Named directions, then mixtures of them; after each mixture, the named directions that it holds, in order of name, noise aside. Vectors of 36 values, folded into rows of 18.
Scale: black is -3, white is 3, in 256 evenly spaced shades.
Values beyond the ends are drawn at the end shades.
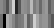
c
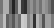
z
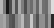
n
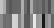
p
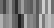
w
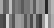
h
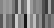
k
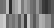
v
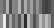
v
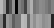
c, n, z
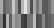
z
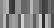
p, v, z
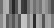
z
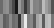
c, w, z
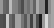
h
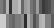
v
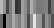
c, p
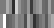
c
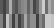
h, w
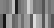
c, k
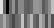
n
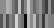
k
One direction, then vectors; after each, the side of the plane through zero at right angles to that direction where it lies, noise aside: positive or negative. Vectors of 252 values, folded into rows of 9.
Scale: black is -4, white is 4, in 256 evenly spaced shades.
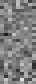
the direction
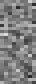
negative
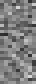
positive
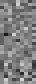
positive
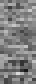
negative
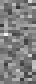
negative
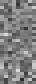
negative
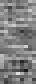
negative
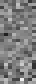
positive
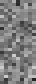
negative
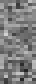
negative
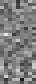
negative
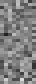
positive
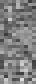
positive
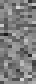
positive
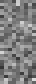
positive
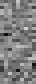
positive
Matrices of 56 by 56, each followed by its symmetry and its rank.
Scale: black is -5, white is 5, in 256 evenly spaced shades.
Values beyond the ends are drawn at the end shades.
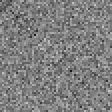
symmetric, full rank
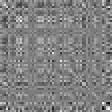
symmetric, rank three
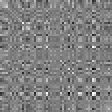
symmetric, rank three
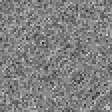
symmetric, full rank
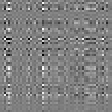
neither, rank two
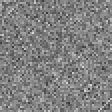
symmetric, full rank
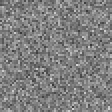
neither, full rank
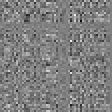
neither, rank five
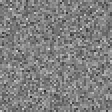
neither, full rank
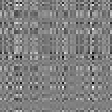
neither, rank two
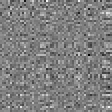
neither, rank five
